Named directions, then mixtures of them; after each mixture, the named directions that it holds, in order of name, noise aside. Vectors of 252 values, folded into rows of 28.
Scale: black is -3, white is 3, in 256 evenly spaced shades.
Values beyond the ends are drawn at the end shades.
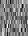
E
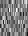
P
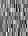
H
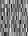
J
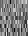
E, H, P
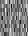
J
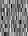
J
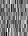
E, H, J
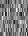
H, J, P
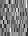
J, P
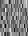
E, J, P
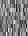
H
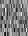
E, H, J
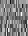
E, H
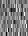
H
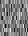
E, J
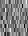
E, J, P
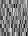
H, J, P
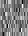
E, H, P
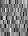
E, J, P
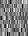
E, P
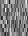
J, P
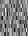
E, H, J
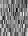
P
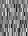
H, J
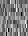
E, H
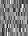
E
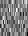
P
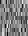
E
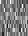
E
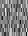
H, J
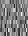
E, H, J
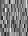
J, P
